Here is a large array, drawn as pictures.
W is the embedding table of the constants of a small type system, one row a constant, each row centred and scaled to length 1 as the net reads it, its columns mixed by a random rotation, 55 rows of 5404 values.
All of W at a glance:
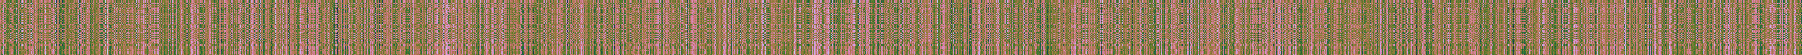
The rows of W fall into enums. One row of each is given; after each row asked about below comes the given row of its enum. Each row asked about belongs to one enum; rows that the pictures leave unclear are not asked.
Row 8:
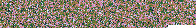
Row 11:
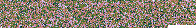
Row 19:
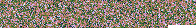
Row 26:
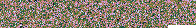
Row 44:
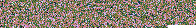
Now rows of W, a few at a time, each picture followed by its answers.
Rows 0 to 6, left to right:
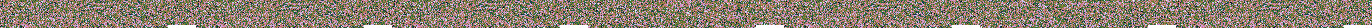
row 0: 44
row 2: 44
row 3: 8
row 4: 44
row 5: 11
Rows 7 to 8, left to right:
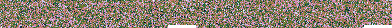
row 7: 11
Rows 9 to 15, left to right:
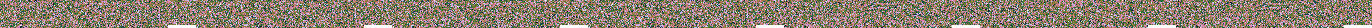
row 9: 26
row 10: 19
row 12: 19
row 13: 44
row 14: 8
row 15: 44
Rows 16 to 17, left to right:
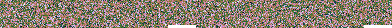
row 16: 19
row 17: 44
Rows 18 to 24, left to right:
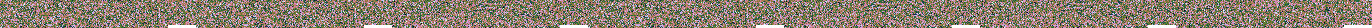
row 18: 19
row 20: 44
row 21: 19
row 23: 44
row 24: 8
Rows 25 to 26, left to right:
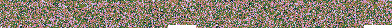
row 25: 11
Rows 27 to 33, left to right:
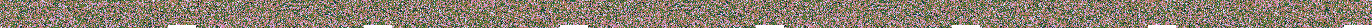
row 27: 11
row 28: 44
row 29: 8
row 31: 44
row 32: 19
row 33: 8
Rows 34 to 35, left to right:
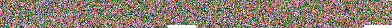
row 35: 8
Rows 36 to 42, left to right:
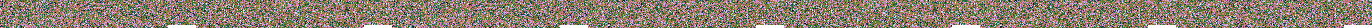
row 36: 44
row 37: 8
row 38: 44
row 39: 26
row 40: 8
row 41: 26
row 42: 19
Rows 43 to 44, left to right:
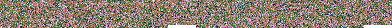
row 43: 11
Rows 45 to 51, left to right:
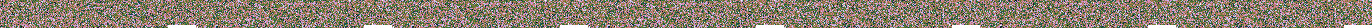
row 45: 44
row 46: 11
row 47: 11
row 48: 11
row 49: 19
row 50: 26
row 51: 19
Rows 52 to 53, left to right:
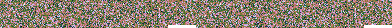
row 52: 19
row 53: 19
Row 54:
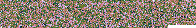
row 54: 11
